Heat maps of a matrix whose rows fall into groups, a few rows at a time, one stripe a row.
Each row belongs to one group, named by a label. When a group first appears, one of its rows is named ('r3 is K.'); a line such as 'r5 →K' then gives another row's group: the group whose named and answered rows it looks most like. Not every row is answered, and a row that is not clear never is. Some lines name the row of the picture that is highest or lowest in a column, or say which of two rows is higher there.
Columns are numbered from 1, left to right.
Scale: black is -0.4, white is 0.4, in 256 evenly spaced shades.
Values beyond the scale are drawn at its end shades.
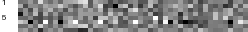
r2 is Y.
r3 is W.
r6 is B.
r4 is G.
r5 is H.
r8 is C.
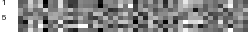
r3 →Y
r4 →Y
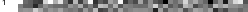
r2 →H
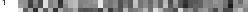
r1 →B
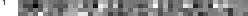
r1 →H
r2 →H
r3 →B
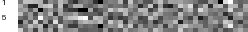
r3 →C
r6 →G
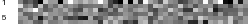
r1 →B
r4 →Y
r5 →C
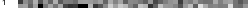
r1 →G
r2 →C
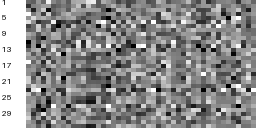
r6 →W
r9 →W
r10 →H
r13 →Y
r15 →C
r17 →Y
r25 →C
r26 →C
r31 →B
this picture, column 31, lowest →28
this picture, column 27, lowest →23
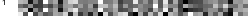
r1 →B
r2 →H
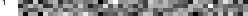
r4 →Y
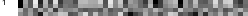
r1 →G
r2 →G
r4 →Y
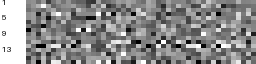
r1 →C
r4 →W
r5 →C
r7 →H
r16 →W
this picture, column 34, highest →12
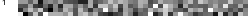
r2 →H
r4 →Y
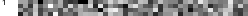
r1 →C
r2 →W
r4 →G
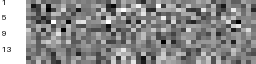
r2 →Y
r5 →H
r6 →B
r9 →W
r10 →W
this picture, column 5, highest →11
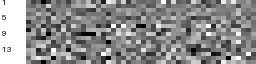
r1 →H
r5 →B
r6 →G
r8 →G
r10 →H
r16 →H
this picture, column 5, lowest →9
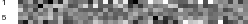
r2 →Y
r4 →W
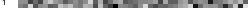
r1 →W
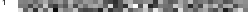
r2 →W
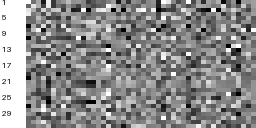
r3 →W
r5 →H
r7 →G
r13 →B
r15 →H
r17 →B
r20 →G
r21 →C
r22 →C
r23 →B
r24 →B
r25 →Y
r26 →C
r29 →B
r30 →H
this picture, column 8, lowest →14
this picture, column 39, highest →10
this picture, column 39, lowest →3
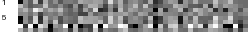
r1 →G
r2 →W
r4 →C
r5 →G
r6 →G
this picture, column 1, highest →7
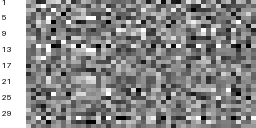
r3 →B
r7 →Y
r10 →B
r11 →G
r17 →G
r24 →B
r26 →Y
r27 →H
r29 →C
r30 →Y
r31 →C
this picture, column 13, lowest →31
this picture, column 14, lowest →31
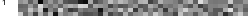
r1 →C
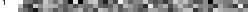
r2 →Y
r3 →H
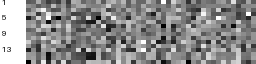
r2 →B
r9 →H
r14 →C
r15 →C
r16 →G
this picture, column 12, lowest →13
